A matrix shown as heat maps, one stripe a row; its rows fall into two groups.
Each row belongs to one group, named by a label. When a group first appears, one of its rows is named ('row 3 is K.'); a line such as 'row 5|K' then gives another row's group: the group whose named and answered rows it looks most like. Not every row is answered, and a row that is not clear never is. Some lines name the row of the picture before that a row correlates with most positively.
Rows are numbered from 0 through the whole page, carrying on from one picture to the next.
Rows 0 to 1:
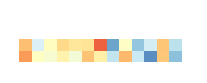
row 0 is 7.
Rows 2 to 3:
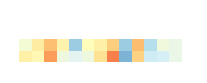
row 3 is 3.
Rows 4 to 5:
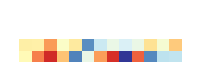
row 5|3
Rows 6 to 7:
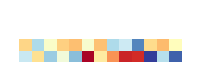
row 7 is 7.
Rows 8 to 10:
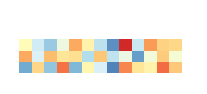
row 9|7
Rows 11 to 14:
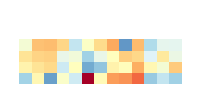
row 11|3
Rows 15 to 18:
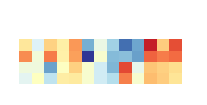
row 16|7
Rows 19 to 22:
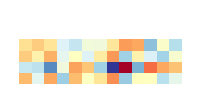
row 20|3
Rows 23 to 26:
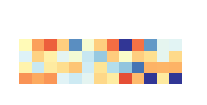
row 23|3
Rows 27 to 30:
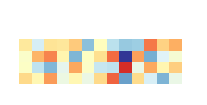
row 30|3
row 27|7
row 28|3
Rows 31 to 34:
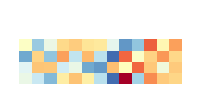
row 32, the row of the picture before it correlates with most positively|29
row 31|7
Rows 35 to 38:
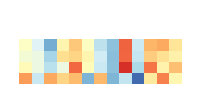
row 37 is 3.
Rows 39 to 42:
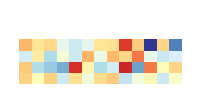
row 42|3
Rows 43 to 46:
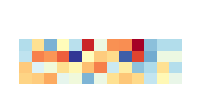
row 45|7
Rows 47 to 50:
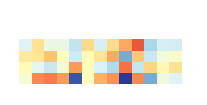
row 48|3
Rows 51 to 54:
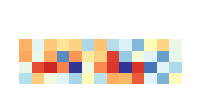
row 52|3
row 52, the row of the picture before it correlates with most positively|48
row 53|3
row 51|7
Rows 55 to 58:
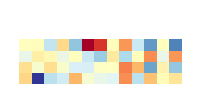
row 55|7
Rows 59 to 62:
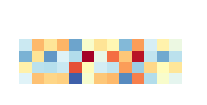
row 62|3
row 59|3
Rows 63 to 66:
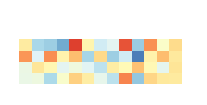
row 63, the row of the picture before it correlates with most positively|61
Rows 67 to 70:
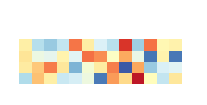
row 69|3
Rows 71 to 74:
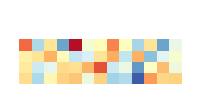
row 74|7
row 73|7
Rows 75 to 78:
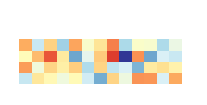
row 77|7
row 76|3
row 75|3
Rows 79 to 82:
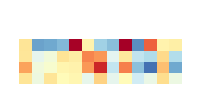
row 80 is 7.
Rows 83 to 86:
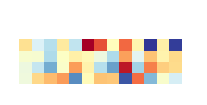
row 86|3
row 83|7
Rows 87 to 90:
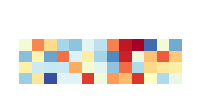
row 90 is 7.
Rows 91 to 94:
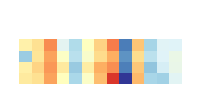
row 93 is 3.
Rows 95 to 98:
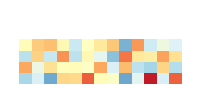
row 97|7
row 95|3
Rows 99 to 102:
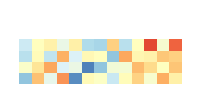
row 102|3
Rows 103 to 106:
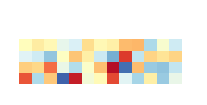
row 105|3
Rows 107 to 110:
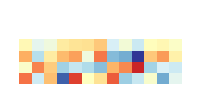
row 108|7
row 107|7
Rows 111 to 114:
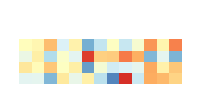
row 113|7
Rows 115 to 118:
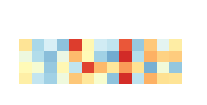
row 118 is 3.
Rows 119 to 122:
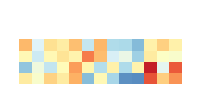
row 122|7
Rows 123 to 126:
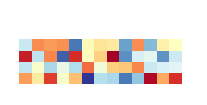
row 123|3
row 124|3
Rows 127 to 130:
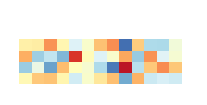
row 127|3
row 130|3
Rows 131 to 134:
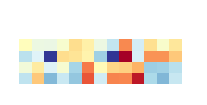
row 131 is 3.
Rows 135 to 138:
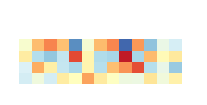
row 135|3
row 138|7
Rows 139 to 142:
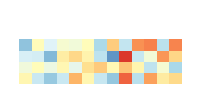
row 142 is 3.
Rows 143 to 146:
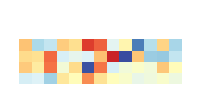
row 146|7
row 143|7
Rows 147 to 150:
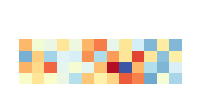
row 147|7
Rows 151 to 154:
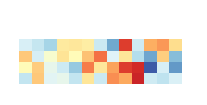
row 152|7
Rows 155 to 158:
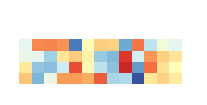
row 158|7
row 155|3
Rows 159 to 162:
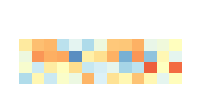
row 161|7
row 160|3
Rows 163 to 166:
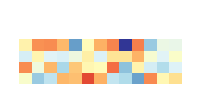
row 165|3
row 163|3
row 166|7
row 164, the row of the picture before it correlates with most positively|162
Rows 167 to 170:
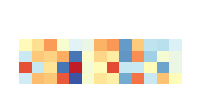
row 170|3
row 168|3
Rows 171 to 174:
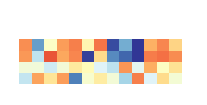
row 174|3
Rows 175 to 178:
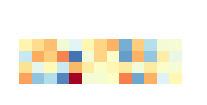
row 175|3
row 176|3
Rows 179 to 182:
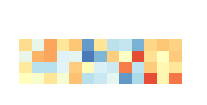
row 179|7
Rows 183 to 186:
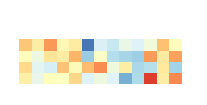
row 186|7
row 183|7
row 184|7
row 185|7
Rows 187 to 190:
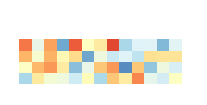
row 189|3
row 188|7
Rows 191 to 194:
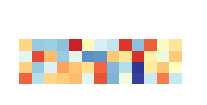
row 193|7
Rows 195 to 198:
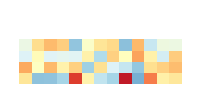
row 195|3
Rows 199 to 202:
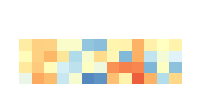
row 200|3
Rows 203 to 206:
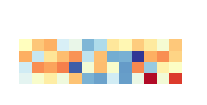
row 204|7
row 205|3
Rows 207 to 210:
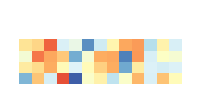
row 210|3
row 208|3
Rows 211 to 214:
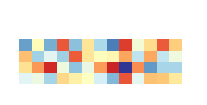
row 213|3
